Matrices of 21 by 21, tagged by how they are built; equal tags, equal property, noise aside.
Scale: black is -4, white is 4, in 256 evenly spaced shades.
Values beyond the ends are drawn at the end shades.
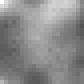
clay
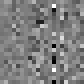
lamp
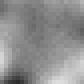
clay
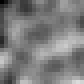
clay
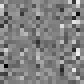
lamp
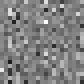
lamp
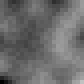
clay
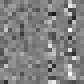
lamp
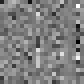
lamp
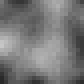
clay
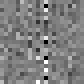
lamp
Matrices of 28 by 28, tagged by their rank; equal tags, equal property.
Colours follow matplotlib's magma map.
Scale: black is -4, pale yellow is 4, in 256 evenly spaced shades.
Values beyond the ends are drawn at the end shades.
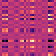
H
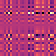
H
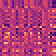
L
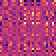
L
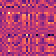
L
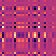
H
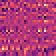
L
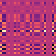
H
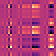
H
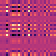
H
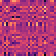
L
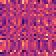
L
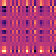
H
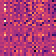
L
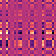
H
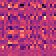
L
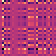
H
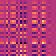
H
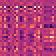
L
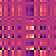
H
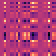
H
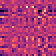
L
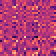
L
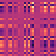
H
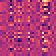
L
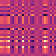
H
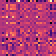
L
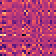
L
